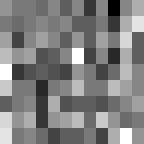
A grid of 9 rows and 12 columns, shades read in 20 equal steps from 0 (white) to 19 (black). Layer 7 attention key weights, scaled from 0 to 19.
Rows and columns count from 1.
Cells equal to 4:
2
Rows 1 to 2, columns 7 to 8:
9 15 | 12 12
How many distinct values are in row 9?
9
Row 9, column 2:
10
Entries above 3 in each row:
12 11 11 11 11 12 12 11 10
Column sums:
51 96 83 109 91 97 71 106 90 101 56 75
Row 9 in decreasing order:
14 14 12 12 11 10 10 9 8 6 2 0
